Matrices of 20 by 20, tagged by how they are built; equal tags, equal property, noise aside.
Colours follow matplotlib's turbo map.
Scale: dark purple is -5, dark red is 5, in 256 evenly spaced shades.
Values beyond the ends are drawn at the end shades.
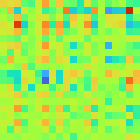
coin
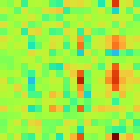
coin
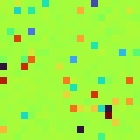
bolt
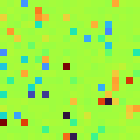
bolt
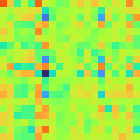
coin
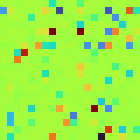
bolt
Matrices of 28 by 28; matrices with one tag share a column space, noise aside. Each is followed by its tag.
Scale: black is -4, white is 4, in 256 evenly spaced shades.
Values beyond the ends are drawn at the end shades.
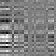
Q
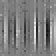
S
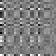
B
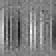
S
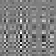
Q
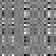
B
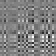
Q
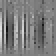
S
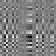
Q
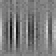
S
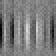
S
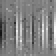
S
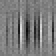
S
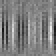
S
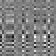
Q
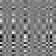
Q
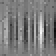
S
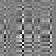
Q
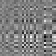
Q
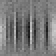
S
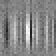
S
